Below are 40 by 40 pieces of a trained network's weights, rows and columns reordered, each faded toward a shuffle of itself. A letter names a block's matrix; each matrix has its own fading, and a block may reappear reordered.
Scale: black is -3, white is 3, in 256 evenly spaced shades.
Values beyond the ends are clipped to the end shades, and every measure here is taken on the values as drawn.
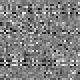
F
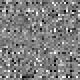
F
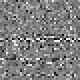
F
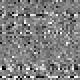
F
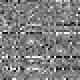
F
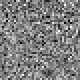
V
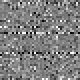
F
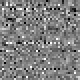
F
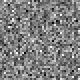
V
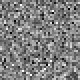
V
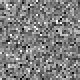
V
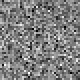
V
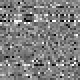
F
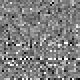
F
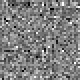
V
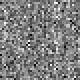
V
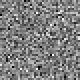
V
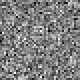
V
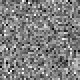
V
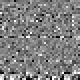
F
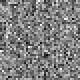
V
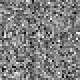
V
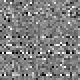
F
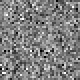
V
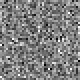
V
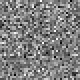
V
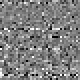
F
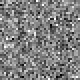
V
